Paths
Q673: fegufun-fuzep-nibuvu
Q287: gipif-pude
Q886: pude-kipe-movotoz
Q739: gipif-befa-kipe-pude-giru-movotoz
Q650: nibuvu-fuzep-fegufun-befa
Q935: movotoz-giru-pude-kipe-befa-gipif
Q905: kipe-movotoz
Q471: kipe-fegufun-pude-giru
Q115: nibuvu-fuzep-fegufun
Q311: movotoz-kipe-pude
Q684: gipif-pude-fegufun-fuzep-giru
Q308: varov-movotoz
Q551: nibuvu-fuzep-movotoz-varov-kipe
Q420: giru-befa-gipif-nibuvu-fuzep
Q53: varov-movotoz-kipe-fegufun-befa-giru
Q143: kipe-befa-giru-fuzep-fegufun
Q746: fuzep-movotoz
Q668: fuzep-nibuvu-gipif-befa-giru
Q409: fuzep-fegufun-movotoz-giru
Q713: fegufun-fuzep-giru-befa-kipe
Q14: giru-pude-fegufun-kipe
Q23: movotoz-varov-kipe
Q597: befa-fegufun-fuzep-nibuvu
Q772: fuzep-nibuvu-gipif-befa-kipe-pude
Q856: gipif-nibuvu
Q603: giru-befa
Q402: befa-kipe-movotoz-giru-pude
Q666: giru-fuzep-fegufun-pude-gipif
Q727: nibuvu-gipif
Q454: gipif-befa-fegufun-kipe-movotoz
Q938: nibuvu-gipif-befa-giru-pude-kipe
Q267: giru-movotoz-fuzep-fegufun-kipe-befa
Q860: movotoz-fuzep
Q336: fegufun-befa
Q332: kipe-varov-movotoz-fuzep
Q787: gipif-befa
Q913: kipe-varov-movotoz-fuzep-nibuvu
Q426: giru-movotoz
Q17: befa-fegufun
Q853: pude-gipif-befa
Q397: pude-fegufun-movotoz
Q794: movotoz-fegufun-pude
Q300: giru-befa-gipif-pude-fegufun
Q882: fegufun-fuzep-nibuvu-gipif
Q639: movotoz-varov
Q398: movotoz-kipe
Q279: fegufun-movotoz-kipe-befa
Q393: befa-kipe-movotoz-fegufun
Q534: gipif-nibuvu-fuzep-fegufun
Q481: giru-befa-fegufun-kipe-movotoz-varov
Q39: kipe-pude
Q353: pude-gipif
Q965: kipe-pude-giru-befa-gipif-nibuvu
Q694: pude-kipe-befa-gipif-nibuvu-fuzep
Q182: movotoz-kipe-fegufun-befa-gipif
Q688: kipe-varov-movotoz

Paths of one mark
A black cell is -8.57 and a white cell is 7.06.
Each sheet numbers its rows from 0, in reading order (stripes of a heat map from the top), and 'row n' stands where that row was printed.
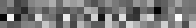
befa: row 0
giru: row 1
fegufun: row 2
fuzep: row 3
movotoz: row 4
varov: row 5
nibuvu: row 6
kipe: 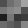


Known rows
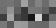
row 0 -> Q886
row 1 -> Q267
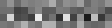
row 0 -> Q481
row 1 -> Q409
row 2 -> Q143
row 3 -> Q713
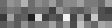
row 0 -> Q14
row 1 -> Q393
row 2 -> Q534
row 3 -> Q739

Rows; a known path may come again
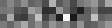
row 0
Q23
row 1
Q353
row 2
Q787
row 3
Q794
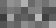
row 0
Q14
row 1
Q551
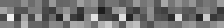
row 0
Q420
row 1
Q772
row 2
Q905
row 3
Q639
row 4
Q746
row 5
Q311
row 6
Q53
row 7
Q454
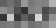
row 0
Q935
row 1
Q684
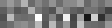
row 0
Q471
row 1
Q856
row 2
Q534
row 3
Q267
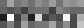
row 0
Q17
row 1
Q393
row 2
Q115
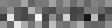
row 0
Q426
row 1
Q882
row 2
Q481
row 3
Q713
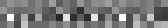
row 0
Q673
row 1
Q938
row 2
Q182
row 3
Q143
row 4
Q597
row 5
Q688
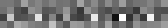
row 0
Q739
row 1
Q913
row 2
Q886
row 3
Q965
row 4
Q336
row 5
Q668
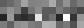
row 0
Q398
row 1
Q409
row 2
Q650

